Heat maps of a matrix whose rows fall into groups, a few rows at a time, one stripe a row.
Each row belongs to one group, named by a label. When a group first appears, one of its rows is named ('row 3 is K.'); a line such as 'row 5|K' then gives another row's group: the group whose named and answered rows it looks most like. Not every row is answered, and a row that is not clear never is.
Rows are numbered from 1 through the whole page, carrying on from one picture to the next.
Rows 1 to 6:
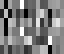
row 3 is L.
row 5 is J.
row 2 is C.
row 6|C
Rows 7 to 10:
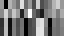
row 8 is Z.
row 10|C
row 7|L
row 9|C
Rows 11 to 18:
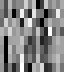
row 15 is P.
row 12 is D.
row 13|Z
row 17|L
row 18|D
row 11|J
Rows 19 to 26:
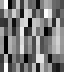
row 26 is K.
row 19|K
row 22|D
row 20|Z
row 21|D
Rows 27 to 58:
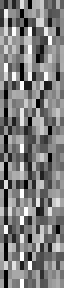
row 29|C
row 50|J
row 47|C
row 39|L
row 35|Z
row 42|P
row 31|J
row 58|L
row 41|C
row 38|J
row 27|D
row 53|D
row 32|Z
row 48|L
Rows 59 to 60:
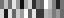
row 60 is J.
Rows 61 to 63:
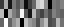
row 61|C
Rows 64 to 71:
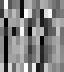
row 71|J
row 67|D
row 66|P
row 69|P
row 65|Z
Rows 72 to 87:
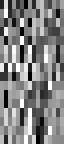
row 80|D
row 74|D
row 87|J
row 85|Z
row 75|K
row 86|J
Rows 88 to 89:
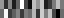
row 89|K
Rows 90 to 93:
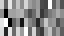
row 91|P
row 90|J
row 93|J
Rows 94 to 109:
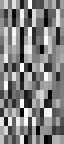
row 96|D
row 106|Z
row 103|K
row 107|J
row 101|D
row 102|Z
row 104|C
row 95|D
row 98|Z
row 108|K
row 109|D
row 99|Z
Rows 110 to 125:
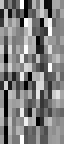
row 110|D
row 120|L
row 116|L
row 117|J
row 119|C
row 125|L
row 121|P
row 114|J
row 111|C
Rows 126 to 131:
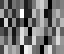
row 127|D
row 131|Z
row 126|C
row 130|D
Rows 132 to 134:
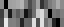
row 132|P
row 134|K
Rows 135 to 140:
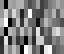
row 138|L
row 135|P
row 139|C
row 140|Z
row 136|Z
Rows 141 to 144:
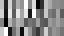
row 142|J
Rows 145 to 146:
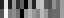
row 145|C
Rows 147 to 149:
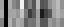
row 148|P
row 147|L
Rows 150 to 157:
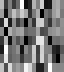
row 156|K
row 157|J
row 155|K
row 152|C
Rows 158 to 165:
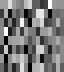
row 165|D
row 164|P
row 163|C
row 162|P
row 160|D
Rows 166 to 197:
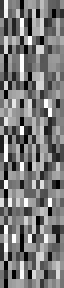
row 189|C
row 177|Z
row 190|J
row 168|D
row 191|K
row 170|Z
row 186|K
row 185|P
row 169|D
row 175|C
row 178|J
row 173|L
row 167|K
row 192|Z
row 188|J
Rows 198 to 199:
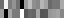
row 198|K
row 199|L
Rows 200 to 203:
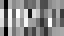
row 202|J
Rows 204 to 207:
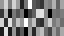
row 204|Z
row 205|C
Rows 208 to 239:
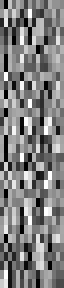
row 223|P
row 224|L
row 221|Z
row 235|C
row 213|J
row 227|J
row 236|D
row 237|C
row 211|D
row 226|C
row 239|K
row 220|P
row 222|Z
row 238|K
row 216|K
